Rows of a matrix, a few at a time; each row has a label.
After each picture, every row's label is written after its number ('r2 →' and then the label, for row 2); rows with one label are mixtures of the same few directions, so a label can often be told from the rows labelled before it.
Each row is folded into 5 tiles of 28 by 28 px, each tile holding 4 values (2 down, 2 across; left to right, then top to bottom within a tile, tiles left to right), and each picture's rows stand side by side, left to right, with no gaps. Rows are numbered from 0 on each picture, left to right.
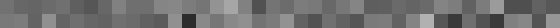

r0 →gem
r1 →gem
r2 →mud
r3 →mud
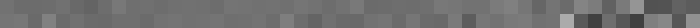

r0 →gem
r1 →mud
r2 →mud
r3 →gem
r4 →mud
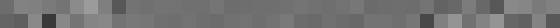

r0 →gem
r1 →mud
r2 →mud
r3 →mud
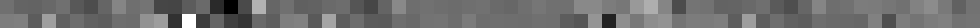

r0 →gem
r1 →gem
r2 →gem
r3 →gem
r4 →gem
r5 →gem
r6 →gem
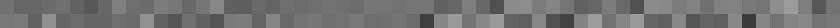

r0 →gem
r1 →mud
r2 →mud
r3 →mud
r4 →mud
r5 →gem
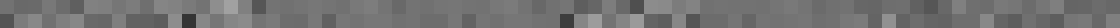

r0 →mud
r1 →gem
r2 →gem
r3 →gem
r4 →mud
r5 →gem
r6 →gem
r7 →mud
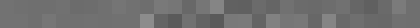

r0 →gem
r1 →mud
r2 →gem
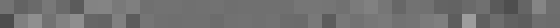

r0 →mud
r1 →mud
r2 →gem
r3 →gem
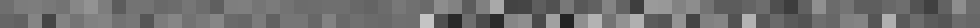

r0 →gem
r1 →mud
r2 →gem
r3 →mud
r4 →mud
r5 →gem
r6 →gem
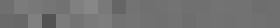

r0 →gem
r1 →gem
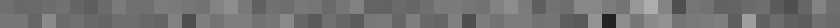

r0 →gem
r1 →gem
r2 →mud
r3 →gem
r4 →gem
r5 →gem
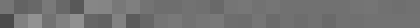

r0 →mud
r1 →mud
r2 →gem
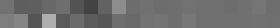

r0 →gem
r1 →gem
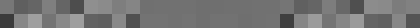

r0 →mud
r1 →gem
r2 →mud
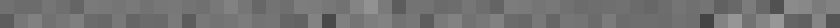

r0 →mud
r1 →gem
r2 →gem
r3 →mud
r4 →gem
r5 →mud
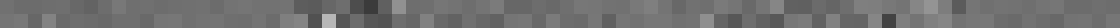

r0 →gem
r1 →mud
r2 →gem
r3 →mud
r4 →gem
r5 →mud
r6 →gem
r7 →mud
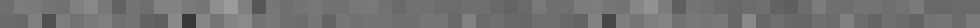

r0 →gem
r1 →gem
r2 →gem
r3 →gem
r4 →gem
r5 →gem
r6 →mud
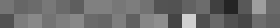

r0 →mud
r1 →gem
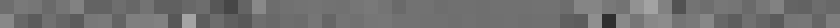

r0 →mud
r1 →gem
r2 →gem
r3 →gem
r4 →gem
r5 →mud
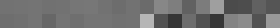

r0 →gem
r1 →mud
